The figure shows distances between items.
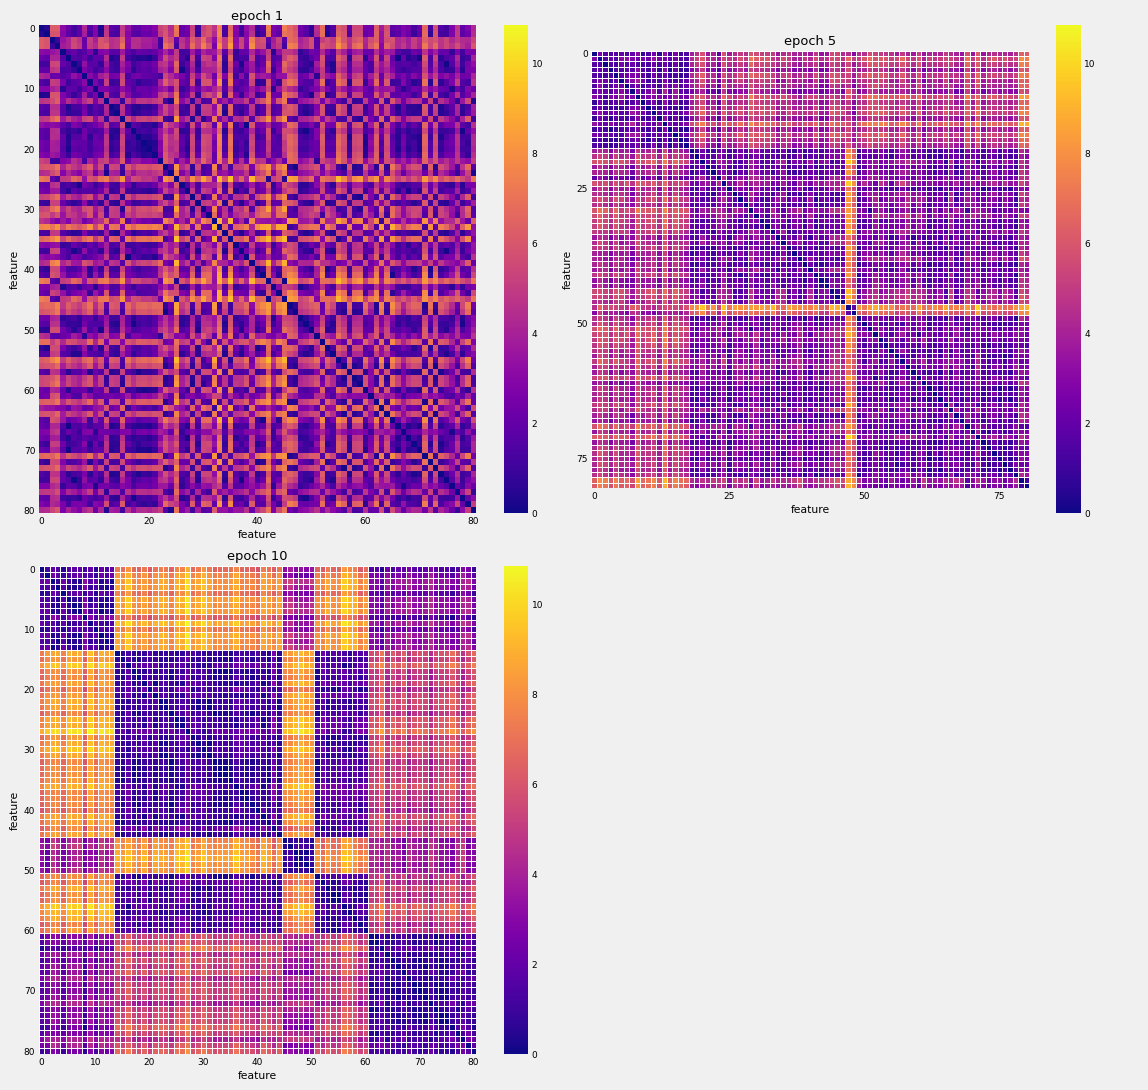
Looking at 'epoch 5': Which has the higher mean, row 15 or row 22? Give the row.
15
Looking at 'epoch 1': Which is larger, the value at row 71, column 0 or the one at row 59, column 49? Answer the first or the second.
the first
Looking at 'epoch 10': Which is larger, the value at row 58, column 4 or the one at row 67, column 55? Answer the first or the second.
the first
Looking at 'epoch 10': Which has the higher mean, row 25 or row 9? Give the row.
9
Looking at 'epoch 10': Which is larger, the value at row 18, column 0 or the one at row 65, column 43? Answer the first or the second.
the first
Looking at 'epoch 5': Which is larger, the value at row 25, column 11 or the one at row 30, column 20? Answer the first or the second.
the first
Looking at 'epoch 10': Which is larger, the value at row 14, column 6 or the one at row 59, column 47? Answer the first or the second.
the first
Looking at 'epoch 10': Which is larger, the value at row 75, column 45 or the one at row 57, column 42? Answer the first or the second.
the first
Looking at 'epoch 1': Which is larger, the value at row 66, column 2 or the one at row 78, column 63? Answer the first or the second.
the first
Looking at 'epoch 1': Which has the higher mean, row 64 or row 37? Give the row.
64
